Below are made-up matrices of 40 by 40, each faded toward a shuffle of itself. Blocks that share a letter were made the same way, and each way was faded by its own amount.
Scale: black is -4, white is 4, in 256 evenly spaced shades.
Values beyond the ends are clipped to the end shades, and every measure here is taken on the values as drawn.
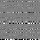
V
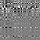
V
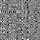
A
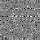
A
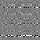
V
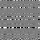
V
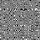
A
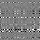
V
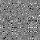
A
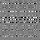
V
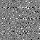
A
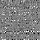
A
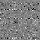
A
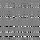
V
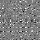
A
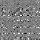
A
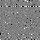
A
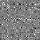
A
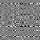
V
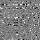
A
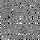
A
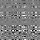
V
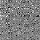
A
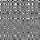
V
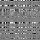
V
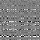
V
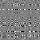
V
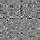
A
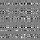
V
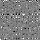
A
